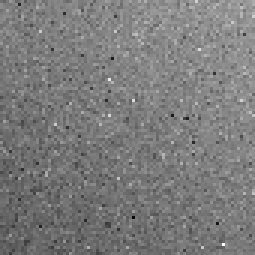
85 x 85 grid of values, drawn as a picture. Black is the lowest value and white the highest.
The bottom left is the ninth with the lowest average. The field climbs toward the top right. The distribution is heavy-tailed on both sides. No regular stripes run through it.
